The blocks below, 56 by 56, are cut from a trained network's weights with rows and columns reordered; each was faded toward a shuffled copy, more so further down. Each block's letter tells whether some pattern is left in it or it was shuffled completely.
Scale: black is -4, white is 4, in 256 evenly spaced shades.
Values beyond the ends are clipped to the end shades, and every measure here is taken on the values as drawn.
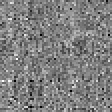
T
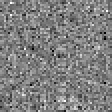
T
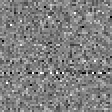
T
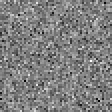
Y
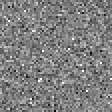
Y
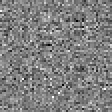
T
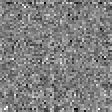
T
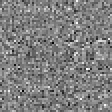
T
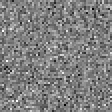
Y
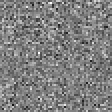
T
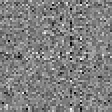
T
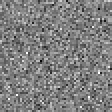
Y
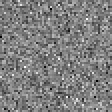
Y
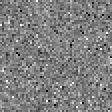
Y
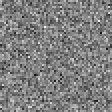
Y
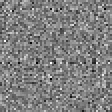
T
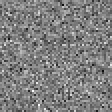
Y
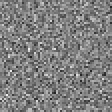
T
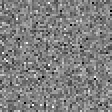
Y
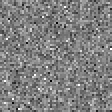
Y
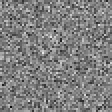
Y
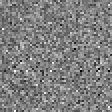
T
